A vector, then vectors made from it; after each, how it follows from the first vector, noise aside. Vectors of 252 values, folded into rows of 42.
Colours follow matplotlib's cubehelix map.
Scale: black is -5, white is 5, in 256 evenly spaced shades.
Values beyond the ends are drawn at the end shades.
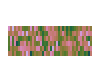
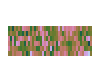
negated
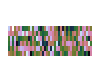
scaled up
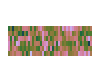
negated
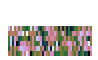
scaled up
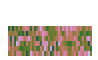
negated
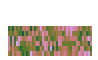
negated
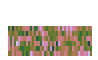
negated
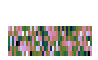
scaled up
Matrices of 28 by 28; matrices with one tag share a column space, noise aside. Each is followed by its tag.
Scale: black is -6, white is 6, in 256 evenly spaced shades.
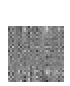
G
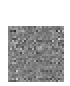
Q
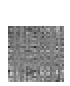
G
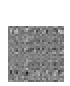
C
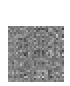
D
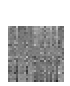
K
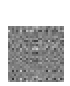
Q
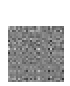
Q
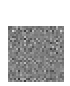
Q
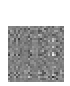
D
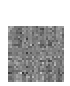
K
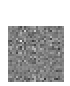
Q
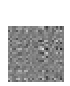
Q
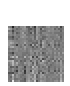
K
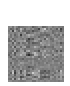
D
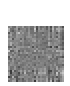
G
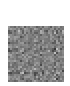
C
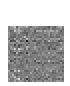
Q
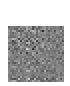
Q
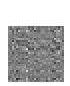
Q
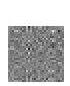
Q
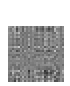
G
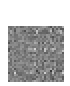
C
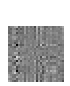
K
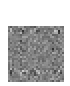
C
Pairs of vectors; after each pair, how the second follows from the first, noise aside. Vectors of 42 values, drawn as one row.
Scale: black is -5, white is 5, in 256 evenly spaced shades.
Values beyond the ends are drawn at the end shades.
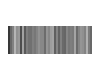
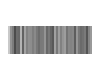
negated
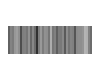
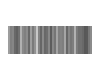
negated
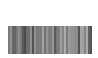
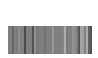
partly zeroed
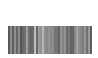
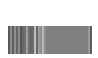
partly zeroed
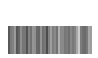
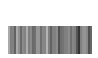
negated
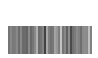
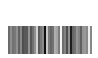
scaled up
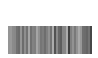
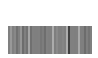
partly zeroed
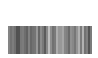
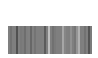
partly zeroed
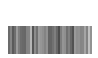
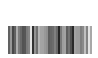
scaled up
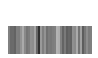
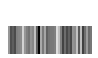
scaled up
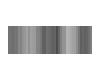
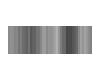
negated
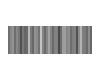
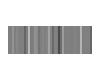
partly zeroed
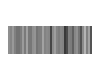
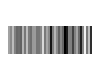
scaled up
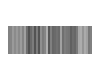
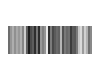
scaled up
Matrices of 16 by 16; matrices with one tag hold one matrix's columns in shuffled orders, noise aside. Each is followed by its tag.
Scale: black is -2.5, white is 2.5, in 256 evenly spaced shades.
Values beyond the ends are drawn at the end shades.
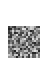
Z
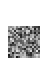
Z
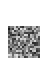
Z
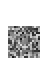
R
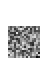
R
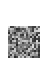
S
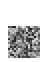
S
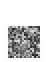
S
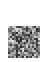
S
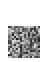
S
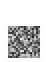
Z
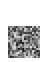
R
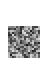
Z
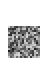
R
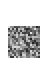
R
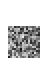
R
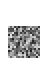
R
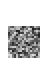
Z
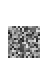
S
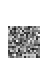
Z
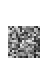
S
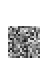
S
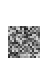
Z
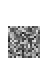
S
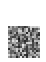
S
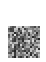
S
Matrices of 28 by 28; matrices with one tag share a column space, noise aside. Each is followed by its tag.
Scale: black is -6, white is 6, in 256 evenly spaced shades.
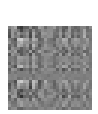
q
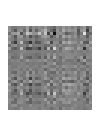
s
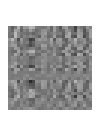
q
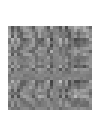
q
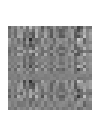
q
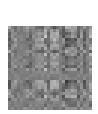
q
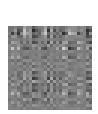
s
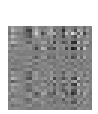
s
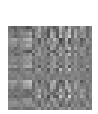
q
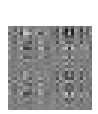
s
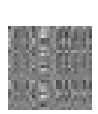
q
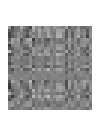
q
